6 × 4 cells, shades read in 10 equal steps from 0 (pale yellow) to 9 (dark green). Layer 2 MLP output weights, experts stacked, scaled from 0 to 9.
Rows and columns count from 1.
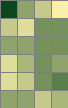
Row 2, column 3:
5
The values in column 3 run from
2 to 5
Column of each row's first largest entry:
1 3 3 3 4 1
